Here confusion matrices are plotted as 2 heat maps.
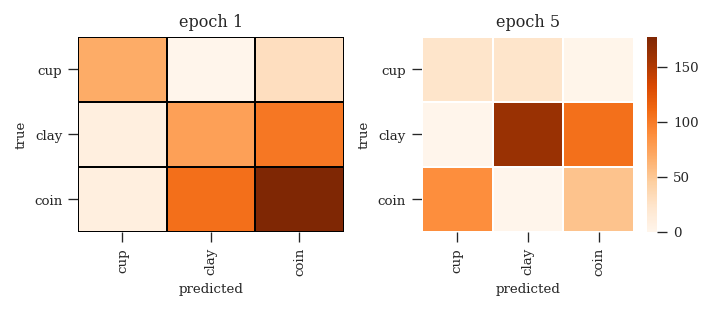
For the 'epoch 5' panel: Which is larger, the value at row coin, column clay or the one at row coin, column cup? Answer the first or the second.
the second
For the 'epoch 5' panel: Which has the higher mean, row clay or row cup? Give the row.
clay
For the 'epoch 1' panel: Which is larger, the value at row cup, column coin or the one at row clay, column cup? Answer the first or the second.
the first
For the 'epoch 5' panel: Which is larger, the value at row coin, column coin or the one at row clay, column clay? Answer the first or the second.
the second
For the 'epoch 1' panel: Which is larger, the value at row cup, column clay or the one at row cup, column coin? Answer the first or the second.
the second
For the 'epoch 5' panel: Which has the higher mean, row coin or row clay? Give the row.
clay
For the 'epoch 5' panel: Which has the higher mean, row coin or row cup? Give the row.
coin
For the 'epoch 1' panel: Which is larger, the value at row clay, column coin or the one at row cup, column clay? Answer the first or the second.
the first
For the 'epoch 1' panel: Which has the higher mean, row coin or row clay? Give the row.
coin
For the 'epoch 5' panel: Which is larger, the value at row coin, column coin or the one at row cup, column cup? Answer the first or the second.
the first
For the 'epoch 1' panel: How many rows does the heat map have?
3
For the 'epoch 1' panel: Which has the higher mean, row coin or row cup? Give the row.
coin
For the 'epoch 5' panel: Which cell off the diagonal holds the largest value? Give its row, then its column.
clay, coin
